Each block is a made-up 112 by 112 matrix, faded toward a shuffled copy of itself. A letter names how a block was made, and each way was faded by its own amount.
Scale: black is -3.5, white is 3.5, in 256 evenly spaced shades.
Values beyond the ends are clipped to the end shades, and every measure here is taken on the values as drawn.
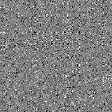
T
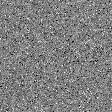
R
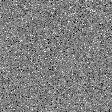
R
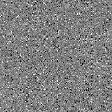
T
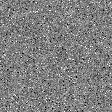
R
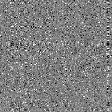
T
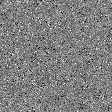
R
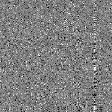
T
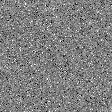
R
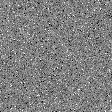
R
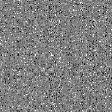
T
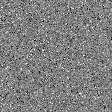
R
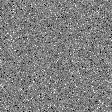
R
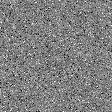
R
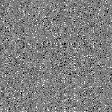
T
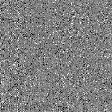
T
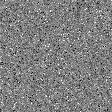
R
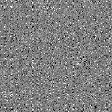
T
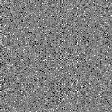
T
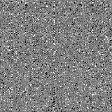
T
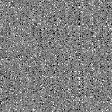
T
